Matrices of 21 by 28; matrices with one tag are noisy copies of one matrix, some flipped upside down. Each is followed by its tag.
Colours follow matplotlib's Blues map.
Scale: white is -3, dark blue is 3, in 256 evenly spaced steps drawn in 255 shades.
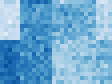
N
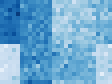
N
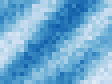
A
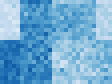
N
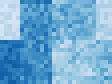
N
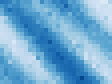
A
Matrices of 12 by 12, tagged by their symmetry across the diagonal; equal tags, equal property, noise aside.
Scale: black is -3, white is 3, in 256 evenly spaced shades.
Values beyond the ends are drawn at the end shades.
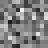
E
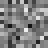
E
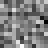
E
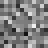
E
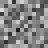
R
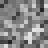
R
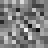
E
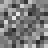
R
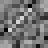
R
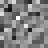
R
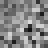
R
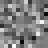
E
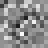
R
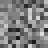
E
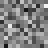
E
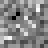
R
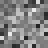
R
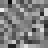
E
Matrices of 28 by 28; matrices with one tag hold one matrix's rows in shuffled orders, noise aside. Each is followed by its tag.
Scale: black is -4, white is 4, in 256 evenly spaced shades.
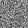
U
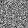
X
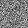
U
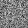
X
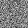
U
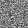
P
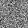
U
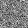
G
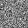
X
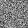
X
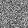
U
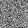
G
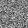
P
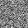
P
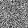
U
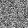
P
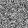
P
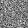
X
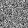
X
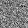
G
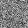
G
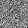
U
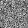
X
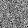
U
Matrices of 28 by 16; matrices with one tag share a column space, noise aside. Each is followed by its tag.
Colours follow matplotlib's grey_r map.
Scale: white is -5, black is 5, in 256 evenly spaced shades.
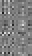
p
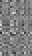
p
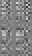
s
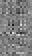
p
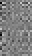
s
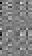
s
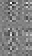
s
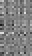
p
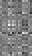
p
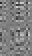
s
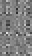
p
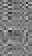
s
